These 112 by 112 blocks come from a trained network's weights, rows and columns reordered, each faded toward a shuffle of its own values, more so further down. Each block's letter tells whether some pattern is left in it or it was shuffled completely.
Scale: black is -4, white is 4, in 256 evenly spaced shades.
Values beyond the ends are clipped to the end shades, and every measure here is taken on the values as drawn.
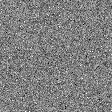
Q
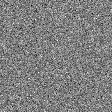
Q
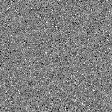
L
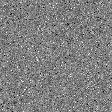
Q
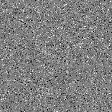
L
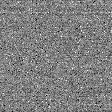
L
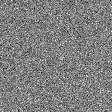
Q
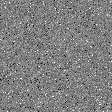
Q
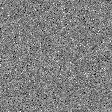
Q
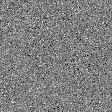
Q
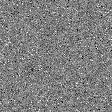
Q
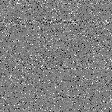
L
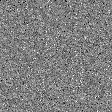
Q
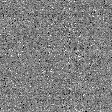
L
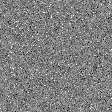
Q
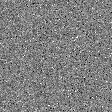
Q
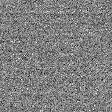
L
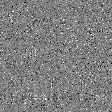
L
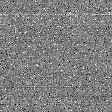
L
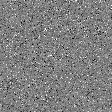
Q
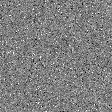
Q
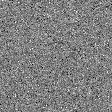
Q
